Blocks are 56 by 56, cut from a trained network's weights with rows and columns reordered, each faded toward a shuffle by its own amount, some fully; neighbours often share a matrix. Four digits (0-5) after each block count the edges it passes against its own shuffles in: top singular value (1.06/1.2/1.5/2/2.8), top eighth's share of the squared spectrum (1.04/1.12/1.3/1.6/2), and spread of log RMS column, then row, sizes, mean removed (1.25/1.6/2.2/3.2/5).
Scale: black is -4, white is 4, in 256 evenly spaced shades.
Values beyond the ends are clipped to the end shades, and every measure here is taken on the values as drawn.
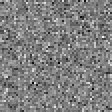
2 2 0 0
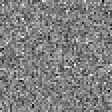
2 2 0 0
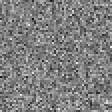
2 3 0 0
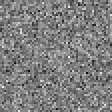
1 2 0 0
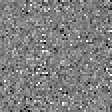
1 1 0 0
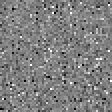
1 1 0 0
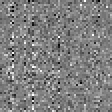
2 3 3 0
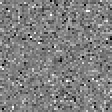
0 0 0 0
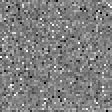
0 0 0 0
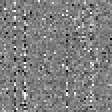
3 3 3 0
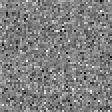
0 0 0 0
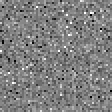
1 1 0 0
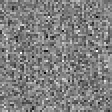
2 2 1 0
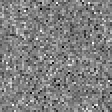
0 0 0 0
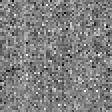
2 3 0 1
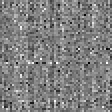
3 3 1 2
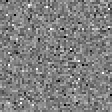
1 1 0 0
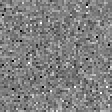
0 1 0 0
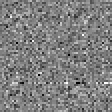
3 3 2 2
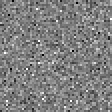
1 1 0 0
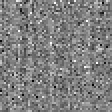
2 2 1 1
